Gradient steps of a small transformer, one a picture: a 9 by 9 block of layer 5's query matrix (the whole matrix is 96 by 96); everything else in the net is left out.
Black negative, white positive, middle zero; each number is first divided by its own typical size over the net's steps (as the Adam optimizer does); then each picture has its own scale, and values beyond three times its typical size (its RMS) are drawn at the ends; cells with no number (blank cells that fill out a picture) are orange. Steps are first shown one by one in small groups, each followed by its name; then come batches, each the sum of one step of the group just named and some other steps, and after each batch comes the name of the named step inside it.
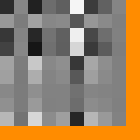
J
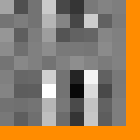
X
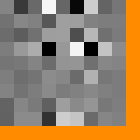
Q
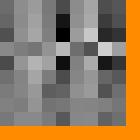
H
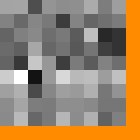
H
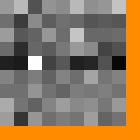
J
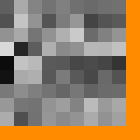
H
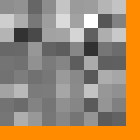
Q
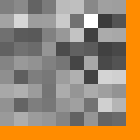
J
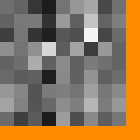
J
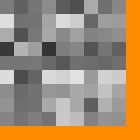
Q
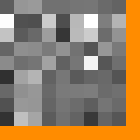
H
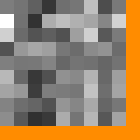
H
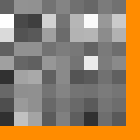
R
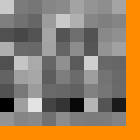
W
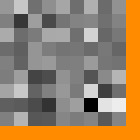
R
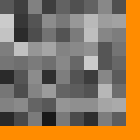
R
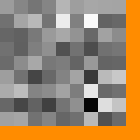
W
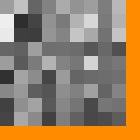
R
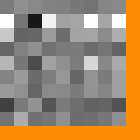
R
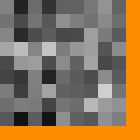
W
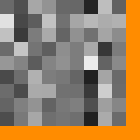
R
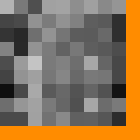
W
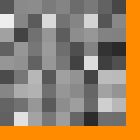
R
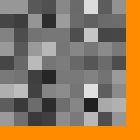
W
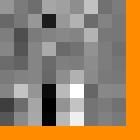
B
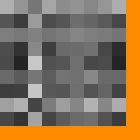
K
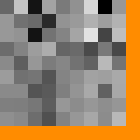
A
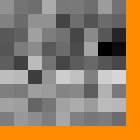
K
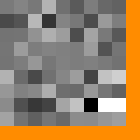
A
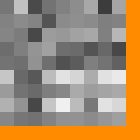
A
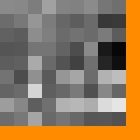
K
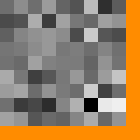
A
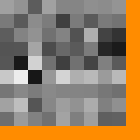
K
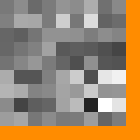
A
